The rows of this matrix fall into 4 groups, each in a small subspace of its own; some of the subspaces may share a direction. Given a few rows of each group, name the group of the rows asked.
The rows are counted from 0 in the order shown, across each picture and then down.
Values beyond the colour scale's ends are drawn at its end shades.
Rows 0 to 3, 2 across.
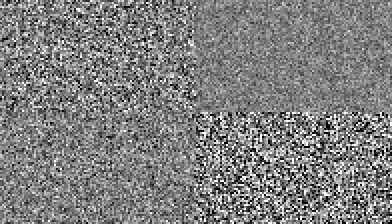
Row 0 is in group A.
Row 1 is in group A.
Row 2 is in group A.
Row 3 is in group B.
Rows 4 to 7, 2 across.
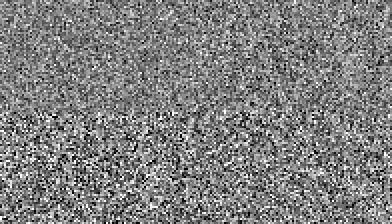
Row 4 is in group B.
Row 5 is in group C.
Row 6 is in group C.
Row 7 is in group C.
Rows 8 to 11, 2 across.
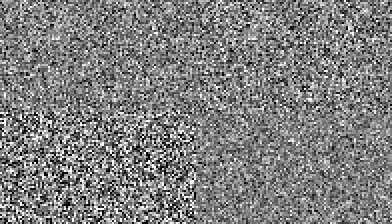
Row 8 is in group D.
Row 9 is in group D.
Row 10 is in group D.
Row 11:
D
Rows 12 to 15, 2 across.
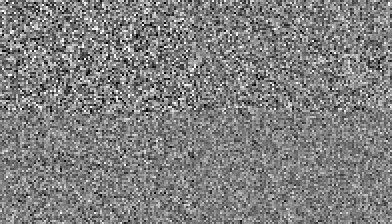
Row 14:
A
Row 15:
A
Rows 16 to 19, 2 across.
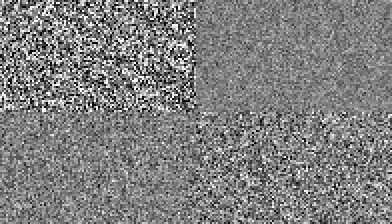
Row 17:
C
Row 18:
D
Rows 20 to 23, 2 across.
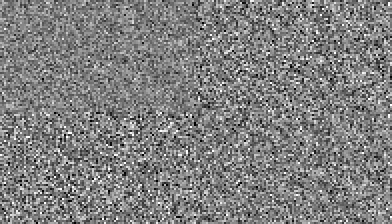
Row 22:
B
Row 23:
A
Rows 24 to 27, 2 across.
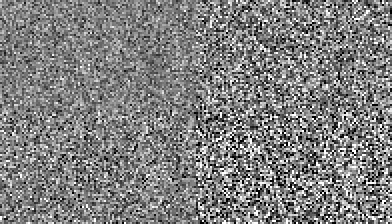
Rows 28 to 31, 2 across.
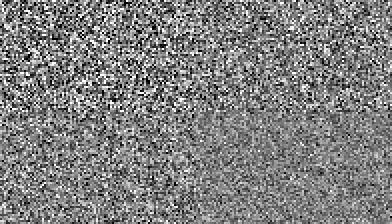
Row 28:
D
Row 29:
D
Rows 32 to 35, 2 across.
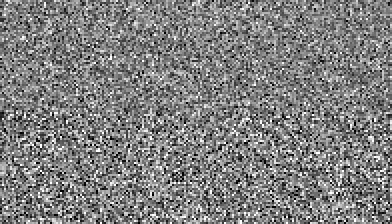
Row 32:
A
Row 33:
C
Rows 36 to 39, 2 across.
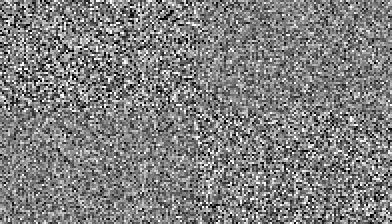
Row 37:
D
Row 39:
D
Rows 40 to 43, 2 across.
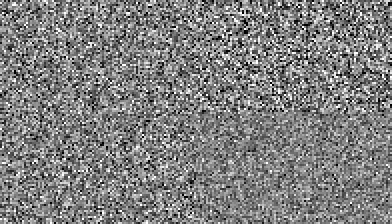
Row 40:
A
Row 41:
A
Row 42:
D
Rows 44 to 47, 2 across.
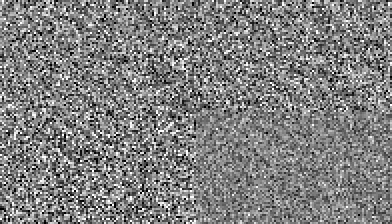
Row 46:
B
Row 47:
B
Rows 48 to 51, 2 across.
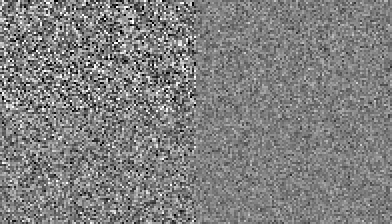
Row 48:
B
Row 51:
A
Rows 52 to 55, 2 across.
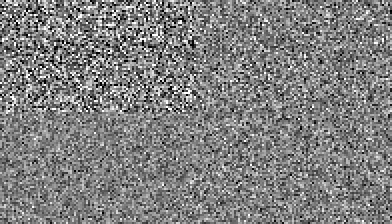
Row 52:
A
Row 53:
B
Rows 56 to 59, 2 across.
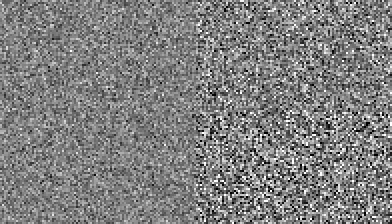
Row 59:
B
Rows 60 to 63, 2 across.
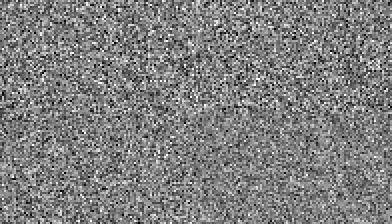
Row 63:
C
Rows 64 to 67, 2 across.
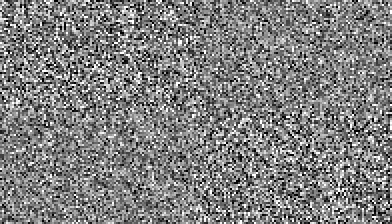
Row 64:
B
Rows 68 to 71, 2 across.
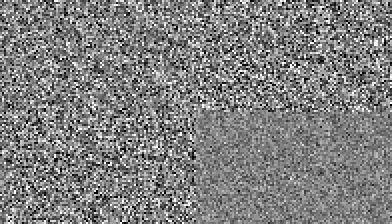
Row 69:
B
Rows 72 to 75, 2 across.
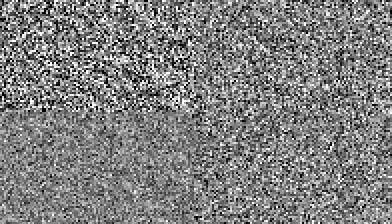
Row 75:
C
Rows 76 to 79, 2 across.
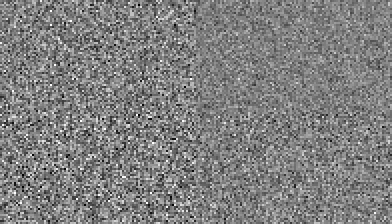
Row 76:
B
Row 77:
C
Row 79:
D
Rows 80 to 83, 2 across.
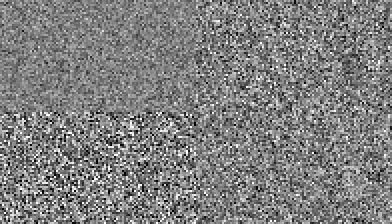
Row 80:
D
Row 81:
C
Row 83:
C
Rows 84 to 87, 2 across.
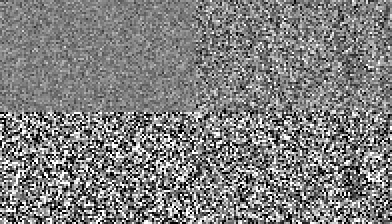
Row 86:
D
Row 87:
C
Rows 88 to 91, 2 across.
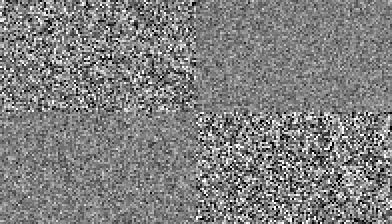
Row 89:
C
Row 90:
A
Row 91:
C
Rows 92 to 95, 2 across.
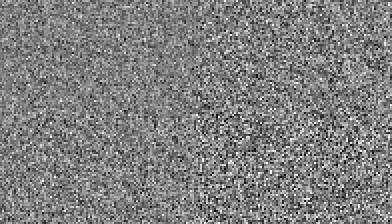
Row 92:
A
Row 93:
C
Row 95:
D
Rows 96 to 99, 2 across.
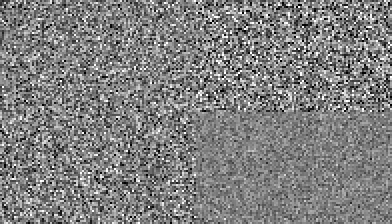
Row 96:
C
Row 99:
D
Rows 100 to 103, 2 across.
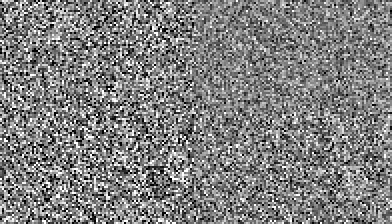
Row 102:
C
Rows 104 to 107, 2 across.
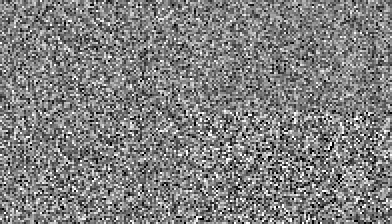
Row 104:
B
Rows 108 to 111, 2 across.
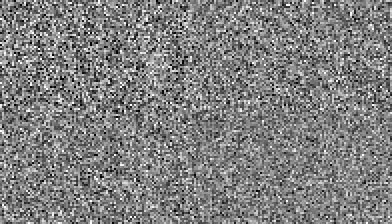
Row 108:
C
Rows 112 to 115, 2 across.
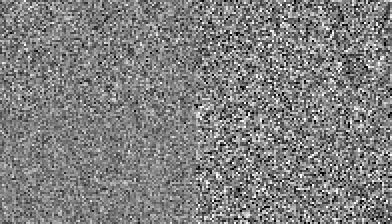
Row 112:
D
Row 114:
C
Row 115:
C
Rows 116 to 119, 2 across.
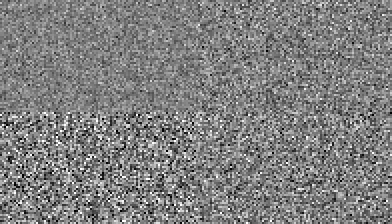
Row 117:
D
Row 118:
A
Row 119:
C
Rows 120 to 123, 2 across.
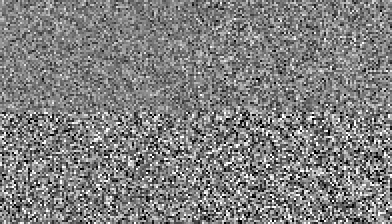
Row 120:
C
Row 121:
C
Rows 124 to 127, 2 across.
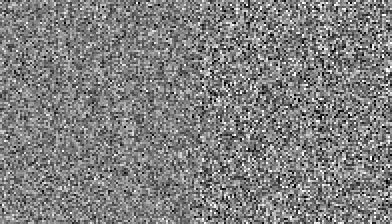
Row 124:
A
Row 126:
B
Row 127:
D
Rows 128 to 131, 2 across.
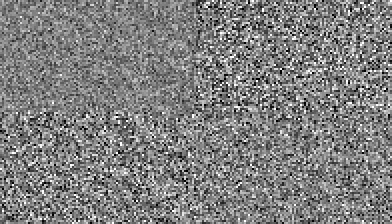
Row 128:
B
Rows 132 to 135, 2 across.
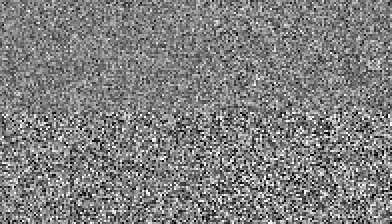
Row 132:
D
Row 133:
C
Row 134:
D
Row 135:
B
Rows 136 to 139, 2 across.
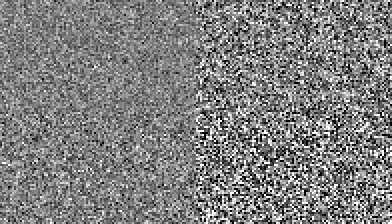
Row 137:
A
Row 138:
D
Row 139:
B
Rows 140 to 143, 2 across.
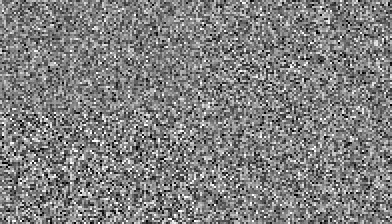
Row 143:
A
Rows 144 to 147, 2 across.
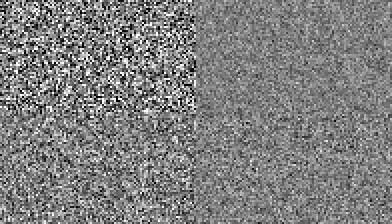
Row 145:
C
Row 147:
A
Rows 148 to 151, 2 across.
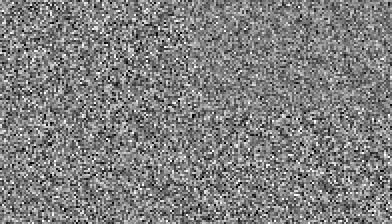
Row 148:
D
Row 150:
A
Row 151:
A
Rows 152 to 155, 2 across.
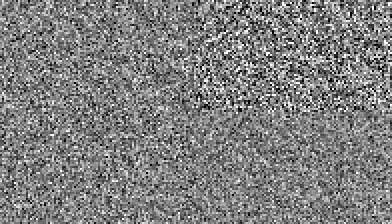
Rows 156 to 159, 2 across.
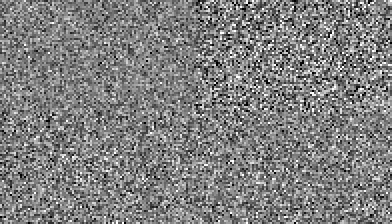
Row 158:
C
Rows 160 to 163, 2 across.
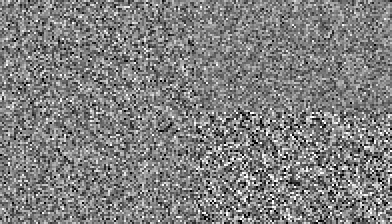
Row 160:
A
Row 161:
C
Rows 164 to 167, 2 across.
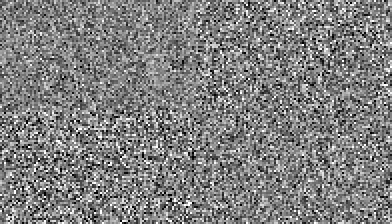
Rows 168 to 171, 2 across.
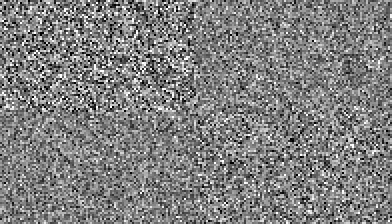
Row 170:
B
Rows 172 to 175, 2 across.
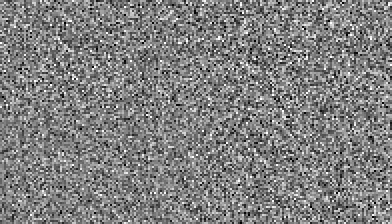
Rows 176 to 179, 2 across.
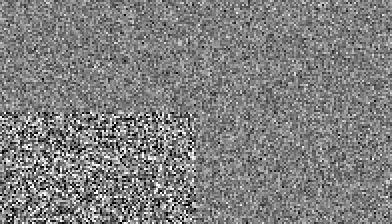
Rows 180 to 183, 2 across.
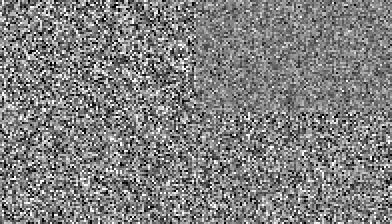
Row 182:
C
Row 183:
D
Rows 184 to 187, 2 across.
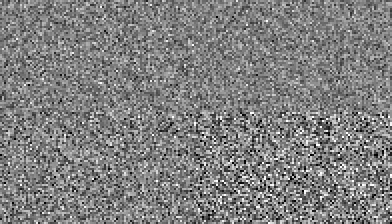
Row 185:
B
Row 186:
B
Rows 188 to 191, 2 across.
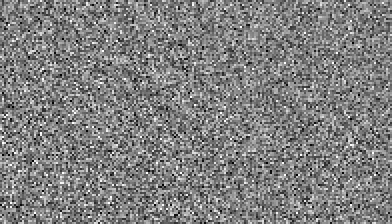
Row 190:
D
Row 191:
D
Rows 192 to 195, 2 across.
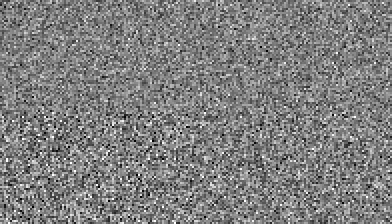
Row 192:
C
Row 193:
D
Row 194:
D
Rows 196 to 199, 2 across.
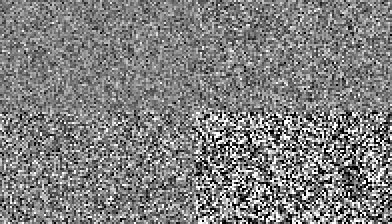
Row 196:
D
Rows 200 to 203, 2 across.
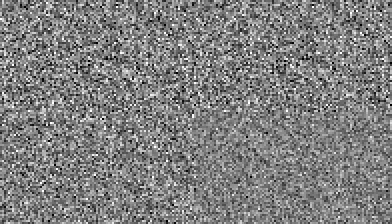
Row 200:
C
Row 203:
B
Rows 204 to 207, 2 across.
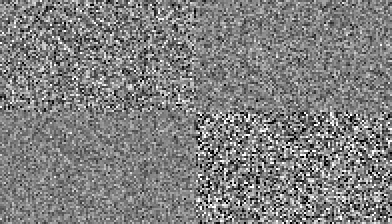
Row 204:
B
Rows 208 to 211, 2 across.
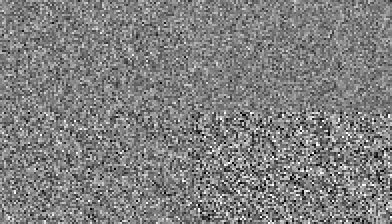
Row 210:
A
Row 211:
B
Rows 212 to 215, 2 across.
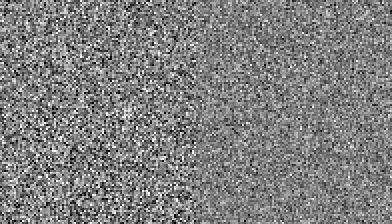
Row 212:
A
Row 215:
A
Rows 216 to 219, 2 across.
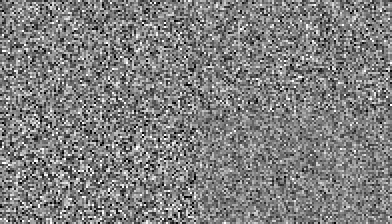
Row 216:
D
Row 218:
D
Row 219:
C
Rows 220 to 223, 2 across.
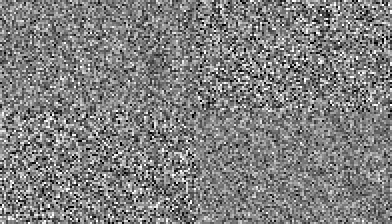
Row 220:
C
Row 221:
B
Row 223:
C
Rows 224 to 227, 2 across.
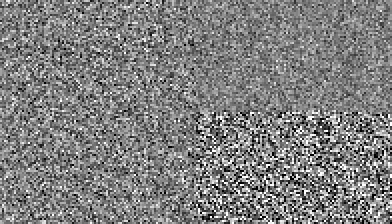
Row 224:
A
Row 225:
C
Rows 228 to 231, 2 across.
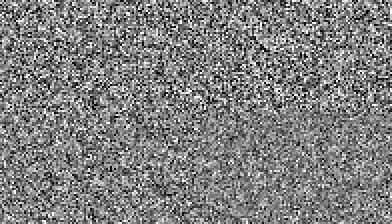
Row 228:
A
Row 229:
B
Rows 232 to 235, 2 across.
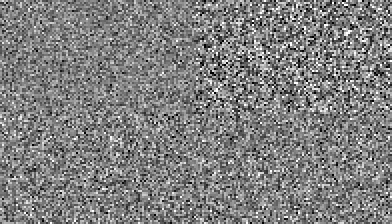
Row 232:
D
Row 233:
A
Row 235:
D
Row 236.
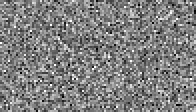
